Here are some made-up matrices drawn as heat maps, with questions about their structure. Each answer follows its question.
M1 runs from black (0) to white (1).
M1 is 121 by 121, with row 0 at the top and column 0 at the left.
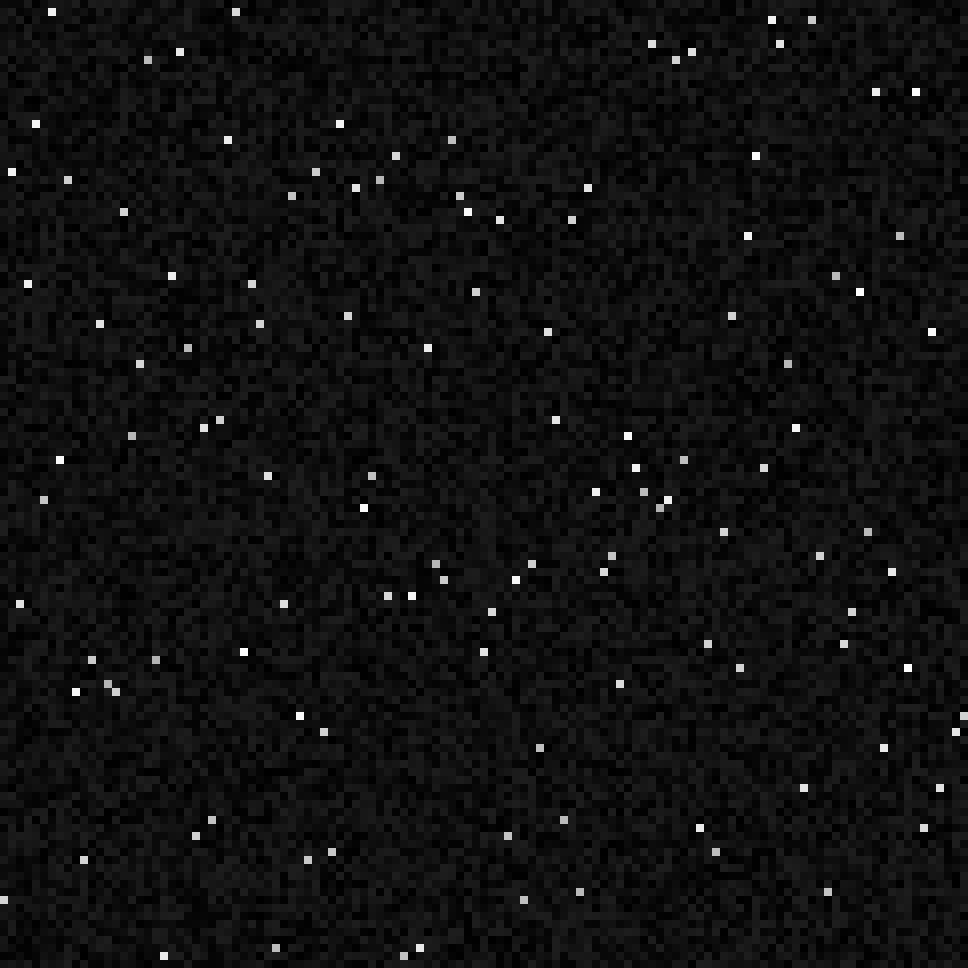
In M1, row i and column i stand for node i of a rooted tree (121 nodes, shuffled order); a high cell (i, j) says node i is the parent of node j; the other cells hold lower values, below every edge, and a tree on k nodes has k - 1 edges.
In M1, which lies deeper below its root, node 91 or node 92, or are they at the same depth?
node 92
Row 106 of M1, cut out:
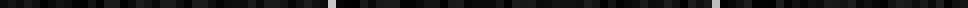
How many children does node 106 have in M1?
2
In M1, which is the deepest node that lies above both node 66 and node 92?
52
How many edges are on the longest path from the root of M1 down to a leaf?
6
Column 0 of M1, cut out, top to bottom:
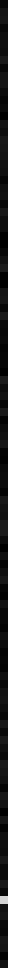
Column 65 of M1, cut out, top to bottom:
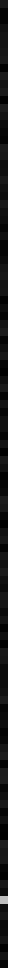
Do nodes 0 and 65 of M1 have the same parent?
yes
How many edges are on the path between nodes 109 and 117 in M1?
6
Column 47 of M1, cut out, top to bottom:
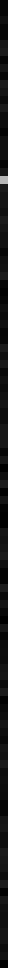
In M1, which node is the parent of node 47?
22
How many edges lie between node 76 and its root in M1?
3
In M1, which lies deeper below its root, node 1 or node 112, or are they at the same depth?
node 112
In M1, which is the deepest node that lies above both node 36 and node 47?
34
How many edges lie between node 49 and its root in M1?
6
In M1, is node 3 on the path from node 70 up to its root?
no
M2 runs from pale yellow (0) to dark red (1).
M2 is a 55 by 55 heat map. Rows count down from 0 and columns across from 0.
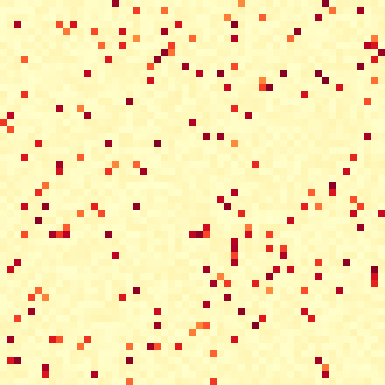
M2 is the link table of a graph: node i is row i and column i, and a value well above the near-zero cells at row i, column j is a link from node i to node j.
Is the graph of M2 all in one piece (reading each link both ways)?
yes
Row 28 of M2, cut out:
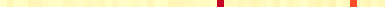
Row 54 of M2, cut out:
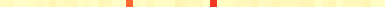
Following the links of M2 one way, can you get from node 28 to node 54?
yes
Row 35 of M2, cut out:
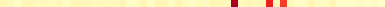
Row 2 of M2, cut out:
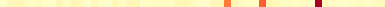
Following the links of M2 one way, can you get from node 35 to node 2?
yes
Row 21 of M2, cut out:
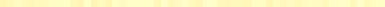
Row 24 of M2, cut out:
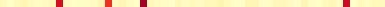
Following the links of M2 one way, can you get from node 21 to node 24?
no
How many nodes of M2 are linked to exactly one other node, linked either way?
0
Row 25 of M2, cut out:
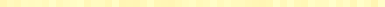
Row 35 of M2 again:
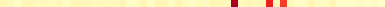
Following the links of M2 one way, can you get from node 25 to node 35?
no
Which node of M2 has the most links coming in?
node 33
